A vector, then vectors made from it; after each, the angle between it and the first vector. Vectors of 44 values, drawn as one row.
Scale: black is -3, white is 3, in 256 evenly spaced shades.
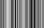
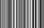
partly opposed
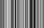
nearly parallel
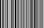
partly aligned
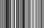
nearly opposite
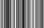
nearly opposite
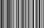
partly opposed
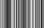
nearly opposite
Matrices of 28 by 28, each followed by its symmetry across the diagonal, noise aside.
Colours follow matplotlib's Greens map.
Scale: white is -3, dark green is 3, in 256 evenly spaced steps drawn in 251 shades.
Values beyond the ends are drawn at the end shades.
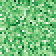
antisymmetric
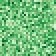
neither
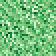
antisymmetric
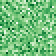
antisymmetric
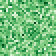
symmetric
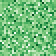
antisymmetric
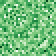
symmetric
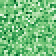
antisymmetric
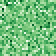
antisymmetric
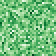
antisymmetric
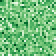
neither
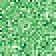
symmetric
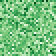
neither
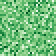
neither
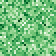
symmetric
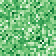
symmetric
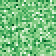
neither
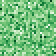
neither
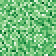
symmetric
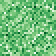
symmetric
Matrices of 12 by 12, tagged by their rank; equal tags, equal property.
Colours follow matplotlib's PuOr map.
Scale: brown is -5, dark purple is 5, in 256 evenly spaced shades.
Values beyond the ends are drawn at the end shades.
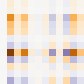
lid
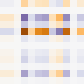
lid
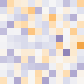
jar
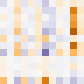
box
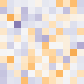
jar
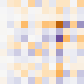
box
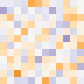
jar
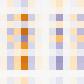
lid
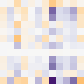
box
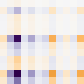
lid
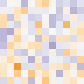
jar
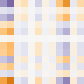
lid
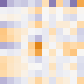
box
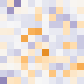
jar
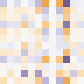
box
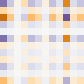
lid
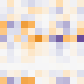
box
